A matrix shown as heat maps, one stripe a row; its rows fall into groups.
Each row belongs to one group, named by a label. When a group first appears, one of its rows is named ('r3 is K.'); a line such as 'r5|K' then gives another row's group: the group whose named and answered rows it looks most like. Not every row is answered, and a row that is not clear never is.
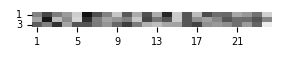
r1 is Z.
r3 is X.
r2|Z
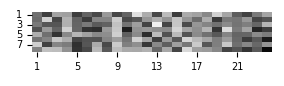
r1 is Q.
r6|Q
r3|Z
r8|Q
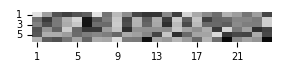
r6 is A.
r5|Q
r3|Z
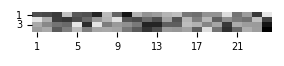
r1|X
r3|A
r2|A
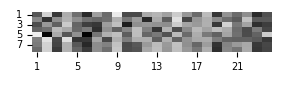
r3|X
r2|Z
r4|Q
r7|X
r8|X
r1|X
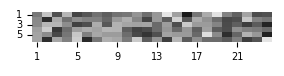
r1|X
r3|Q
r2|Z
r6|Z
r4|A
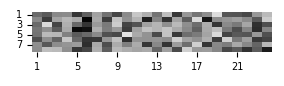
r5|Q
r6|X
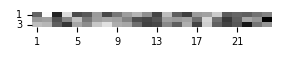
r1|Q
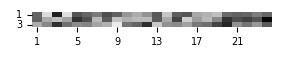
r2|Q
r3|A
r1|Q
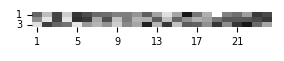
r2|Q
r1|X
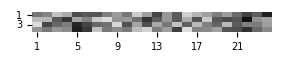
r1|Q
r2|A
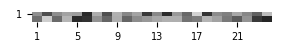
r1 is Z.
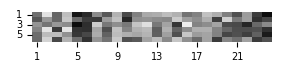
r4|Q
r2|X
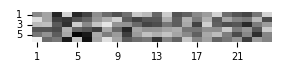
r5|X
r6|A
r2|A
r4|X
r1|Q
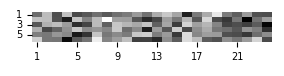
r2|A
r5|Q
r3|Q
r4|Z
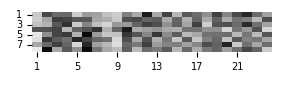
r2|A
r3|A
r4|X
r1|Z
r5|A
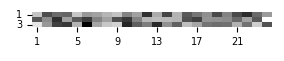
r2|X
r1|Z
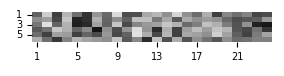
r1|X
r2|Q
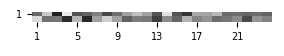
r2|A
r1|Q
